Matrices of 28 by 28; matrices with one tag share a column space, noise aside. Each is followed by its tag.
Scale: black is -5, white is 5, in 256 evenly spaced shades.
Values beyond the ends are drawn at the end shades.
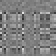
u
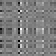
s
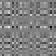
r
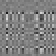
u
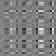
s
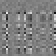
u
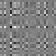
r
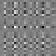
r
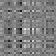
s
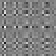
r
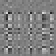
u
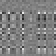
u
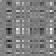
s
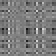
s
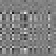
u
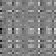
s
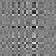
r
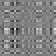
s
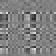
u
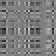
s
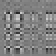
u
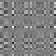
r
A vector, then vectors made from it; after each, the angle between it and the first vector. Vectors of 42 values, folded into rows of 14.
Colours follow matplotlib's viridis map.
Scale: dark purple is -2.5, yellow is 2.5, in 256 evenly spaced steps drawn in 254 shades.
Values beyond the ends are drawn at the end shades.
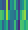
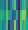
nearly parallel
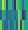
partly opposed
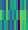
nearly parallel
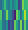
partly aligned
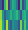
partly aligned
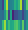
orthogonal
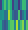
orthogonal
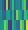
partly aligned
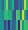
partly aligned
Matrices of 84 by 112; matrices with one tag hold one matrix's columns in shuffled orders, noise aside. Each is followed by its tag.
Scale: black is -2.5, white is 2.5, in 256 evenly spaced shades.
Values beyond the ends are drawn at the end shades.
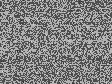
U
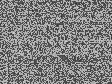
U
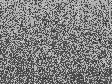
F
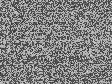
U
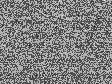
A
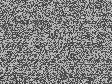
A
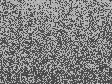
F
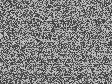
A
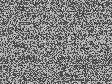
U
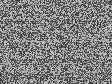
A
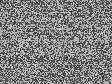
U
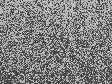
F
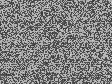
A
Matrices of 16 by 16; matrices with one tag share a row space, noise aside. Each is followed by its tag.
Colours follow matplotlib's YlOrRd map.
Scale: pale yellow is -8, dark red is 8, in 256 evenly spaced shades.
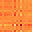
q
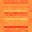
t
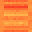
t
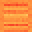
t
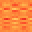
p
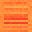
t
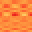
p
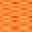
p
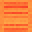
t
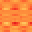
p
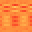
p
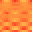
p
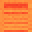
t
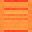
t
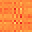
q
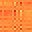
q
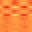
p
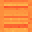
t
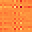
q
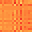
q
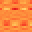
p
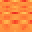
p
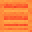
t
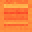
t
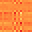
q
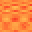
p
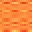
p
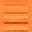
t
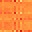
q
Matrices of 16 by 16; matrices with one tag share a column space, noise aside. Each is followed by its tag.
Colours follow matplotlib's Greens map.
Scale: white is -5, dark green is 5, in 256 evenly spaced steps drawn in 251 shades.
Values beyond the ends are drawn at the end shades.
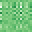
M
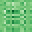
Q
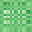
Q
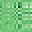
M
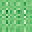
Q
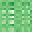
Q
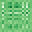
M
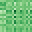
Q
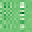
M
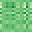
M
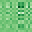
M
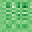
M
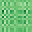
Q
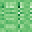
M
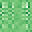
M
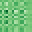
Q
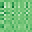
M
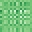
Q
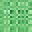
Q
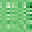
M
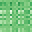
Q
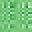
M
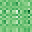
Q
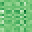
Q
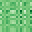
Q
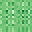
Q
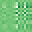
M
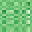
Q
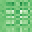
Q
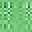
M
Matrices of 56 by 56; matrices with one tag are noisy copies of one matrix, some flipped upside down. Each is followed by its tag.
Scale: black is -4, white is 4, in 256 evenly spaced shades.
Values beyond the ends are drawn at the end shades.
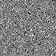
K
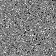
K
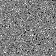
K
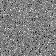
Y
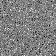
Y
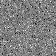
Y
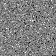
K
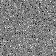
Y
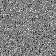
Y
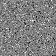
K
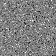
K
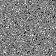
K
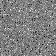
Y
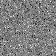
Y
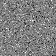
K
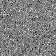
Y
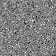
K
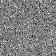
Y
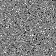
K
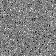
Y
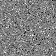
K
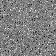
Y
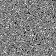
K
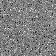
Y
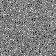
Y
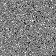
K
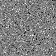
K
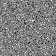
K
